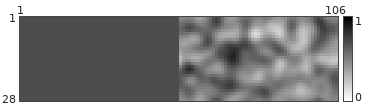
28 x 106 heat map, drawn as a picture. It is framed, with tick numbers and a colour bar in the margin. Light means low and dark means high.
It is made of 1 by 2 panels. Panel 1,1: high, flat. Panel 1,2: middling, blotchy, strong in contrast.
